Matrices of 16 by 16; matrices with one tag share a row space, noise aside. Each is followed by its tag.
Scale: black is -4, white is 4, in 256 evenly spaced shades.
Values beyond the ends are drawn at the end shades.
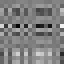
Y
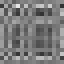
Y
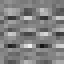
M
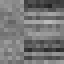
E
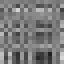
Y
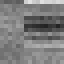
E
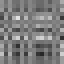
Y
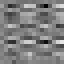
M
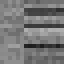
E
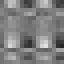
M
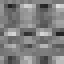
M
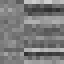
E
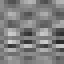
M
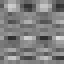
M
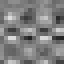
M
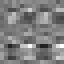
M
